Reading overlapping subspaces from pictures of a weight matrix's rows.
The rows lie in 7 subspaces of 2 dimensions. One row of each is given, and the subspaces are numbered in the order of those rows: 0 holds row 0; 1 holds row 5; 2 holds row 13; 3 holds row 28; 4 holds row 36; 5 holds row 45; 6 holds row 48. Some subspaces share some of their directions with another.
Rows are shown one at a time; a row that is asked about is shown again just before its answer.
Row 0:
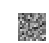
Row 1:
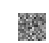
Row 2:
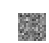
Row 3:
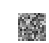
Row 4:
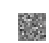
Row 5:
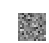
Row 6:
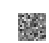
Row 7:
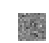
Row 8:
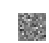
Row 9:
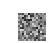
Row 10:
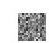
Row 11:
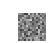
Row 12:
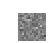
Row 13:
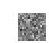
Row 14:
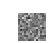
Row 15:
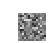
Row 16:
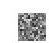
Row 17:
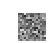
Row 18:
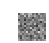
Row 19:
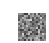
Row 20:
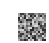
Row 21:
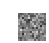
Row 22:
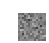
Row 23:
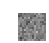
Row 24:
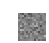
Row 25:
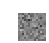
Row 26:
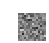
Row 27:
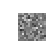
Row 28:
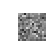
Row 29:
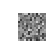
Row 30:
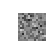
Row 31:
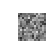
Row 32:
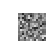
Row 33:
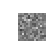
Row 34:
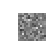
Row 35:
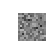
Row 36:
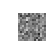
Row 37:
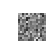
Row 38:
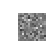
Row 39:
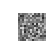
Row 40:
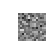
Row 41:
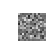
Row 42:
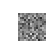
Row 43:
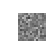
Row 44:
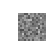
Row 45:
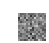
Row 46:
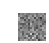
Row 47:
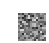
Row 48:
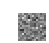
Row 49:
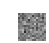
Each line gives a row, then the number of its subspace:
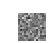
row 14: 4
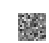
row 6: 3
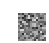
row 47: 6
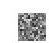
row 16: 2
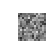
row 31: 2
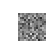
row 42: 5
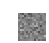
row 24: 1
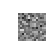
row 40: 6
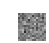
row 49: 6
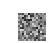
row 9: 0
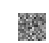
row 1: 5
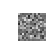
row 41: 1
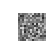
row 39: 6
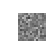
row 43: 4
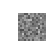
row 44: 0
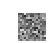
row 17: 3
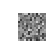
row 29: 0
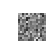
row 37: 4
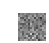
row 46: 5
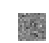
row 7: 3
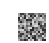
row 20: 5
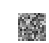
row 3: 2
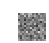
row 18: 1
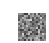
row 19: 0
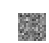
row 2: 4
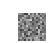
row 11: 0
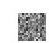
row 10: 4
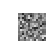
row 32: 0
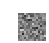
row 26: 3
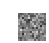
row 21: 2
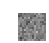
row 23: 2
